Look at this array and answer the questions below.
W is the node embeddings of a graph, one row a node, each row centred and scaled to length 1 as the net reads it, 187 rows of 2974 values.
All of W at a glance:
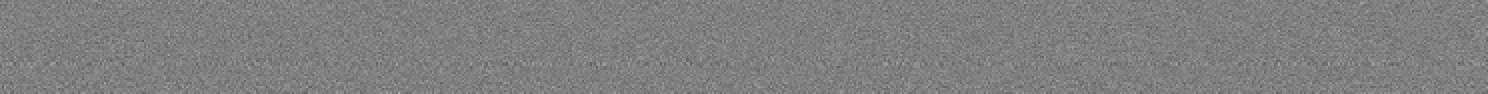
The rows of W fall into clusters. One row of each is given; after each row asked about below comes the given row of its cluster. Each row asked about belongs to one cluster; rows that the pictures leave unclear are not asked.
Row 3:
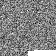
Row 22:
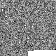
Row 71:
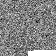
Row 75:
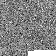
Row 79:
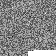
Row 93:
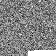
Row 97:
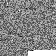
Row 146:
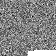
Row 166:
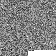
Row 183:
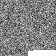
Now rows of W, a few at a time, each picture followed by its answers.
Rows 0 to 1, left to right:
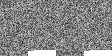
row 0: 79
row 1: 183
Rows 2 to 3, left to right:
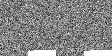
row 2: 93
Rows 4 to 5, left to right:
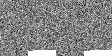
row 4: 71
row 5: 146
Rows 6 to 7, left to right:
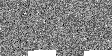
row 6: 146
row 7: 166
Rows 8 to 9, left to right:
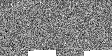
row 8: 79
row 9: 79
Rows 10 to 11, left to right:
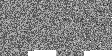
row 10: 3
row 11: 75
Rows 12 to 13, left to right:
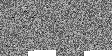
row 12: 79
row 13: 3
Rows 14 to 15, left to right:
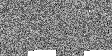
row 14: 93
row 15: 97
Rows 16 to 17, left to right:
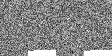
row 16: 97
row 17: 93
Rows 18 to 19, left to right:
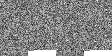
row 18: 71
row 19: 166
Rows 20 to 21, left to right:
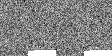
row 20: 183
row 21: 183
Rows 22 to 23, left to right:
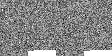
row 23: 79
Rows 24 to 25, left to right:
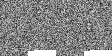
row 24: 3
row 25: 22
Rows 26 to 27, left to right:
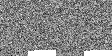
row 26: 93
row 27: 22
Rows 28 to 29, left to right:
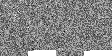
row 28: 71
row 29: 75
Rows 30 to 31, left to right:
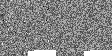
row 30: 97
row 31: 3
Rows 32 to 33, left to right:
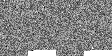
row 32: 97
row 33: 93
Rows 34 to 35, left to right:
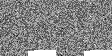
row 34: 146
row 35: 146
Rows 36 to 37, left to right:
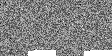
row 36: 183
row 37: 93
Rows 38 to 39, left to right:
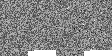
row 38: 3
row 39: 79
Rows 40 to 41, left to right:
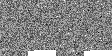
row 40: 75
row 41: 3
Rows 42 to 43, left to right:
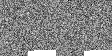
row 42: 93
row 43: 71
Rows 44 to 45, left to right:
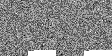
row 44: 166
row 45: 97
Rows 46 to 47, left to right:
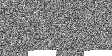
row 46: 22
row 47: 166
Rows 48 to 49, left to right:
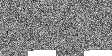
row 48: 75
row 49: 183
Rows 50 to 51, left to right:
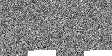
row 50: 93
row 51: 3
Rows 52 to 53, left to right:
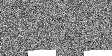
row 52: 146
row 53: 71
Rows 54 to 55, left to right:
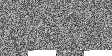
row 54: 71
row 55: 166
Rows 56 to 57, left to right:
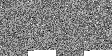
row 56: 79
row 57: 97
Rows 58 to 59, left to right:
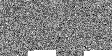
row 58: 93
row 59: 75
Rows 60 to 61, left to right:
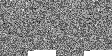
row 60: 97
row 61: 97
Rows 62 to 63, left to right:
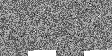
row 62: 71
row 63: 146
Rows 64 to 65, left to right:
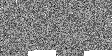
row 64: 183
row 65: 166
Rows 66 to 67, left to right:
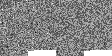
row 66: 79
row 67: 146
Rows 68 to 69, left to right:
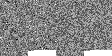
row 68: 71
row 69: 146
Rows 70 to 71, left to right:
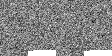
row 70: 166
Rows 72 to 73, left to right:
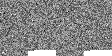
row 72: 146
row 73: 93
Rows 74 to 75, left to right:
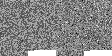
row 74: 146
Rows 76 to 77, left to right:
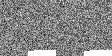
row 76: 93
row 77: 97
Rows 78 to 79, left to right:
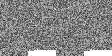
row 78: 75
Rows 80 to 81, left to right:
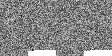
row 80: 22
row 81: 93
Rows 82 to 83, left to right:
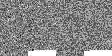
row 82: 22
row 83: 166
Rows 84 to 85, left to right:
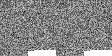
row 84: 79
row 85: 79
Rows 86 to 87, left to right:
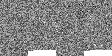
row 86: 166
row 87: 146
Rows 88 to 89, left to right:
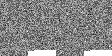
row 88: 75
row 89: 97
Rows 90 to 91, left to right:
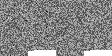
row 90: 183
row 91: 146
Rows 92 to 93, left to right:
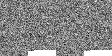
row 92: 75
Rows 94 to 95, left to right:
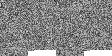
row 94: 75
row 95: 79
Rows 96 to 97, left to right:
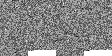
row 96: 71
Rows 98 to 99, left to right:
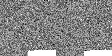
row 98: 93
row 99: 79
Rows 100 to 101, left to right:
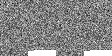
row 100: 183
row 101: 75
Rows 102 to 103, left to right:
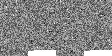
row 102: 183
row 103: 93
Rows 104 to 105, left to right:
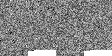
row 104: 97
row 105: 146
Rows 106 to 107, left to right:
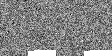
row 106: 75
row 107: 71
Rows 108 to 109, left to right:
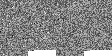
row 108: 79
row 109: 79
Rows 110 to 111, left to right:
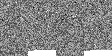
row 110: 183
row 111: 146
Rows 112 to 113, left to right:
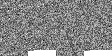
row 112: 22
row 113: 71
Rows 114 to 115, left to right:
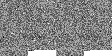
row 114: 75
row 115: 75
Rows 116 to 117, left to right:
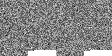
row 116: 146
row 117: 75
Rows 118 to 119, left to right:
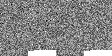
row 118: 166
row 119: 146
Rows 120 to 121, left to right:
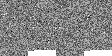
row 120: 75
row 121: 79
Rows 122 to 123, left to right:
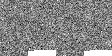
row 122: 166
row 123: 166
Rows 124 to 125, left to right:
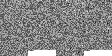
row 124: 97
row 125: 97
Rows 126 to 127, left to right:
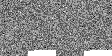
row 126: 93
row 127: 97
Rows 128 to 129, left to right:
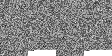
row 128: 97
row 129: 97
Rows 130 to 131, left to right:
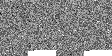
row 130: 146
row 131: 97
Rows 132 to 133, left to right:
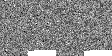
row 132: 3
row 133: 22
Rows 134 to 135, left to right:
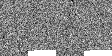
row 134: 3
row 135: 183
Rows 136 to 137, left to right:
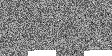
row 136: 75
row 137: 183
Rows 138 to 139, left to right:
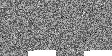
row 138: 22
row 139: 3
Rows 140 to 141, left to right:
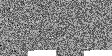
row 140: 93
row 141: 146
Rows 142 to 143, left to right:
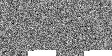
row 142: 75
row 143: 22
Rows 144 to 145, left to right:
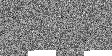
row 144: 93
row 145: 3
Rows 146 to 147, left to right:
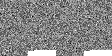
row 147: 97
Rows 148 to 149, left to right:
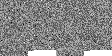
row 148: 183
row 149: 75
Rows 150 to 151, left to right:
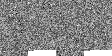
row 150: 166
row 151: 146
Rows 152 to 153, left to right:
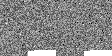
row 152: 93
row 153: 3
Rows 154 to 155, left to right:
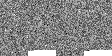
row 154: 71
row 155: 97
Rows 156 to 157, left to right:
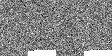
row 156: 93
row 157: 183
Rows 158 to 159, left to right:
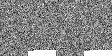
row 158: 22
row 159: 71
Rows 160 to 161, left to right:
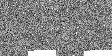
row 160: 75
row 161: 93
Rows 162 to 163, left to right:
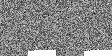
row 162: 93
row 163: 79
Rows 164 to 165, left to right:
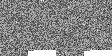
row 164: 166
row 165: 79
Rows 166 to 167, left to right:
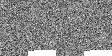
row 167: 79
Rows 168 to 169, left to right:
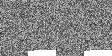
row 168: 146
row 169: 183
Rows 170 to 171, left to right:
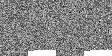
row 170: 166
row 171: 97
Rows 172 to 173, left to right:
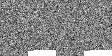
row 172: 22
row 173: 71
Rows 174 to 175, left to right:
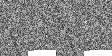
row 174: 71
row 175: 71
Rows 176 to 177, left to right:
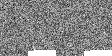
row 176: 183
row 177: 79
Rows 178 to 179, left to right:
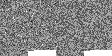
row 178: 79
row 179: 146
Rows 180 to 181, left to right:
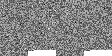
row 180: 166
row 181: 97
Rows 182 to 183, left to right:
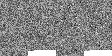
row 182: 75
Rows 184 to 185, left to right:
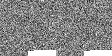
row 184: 166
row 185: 75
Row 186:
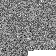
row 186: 166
